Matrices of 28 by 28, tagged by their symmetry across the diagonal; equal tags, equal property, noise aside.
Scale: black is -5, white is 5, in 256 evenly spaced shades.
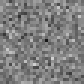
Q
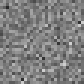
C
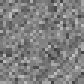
C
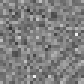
C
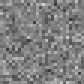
Q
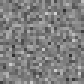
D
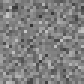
D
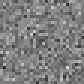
C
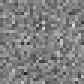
D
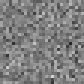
Q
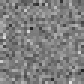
D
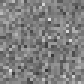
Q
